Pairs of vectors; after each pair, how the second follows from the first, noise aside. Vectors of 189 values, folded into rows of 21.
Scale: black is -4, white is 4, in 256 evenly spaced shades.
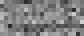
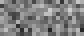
shuffled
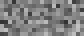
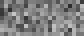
shuffled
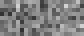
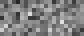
shuffled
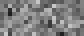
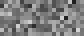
shuffled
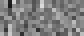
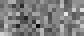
shuffled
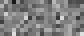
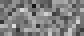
shuffled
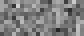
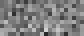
shuffled
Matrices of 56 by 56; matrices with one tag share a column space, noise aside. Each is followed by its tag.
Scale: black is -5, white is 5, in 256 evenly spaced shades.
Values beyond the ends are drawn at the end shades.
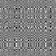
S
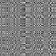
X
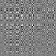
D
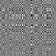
D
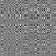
D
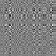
D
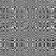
S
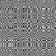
S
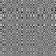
D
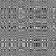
S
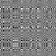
S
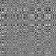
D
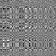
S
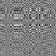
D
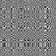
S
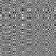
D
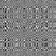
S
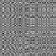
X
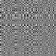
D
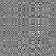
X
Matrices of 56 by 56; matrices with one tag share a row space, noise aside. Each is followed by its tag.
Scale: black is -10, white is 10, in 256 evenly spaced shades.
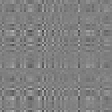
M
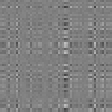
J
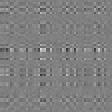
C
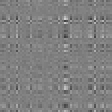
J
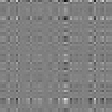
J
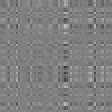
J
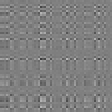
C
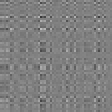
C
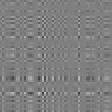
M
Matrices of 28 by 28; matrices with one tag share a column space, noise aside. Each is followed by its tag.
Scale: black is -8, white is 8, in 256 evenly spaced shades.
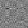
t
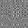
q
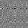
t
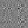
t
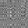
q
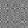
t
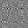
t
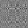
t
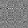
t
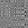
q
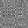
q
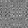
q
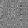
q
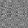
q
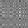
q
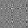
t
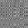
q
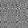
t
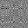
t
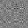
t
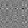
t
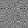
t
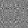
t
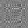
t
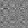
t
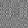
q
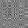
q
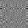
t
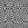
t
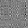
q
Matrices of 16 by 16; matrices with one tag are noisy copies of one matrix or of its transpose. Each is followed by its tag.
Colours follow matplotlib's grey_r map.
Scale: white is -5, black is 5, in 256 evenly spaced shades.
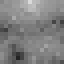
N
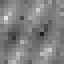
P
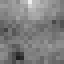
N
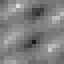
P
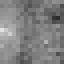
N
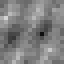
P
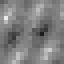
P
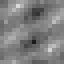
P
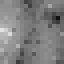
N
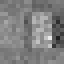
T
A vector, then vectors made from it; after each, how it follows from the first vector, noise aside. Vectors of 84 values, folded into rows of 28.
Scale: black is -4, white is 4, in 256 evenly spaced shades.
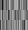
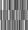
negated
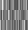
negated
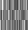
negated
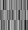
reversed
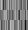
reversed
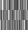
negated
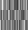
negated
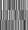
sign-scrambled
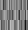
reversed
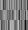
reversed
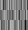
reversed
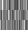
negated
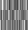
negated
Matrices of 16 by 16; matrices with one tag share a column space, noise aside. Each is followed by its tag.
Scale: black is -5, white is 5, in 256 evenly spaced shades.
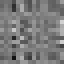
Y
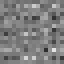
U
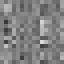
Y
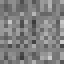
Y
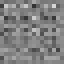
U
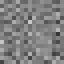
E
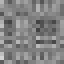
Y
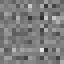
U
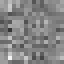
Y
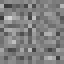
U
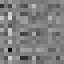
U
